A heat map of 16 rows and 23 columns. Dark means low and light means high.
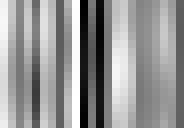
Slope: none. Average level on the scale: 60%. Grain: streaks running down. Ninth with the highest average: top left.
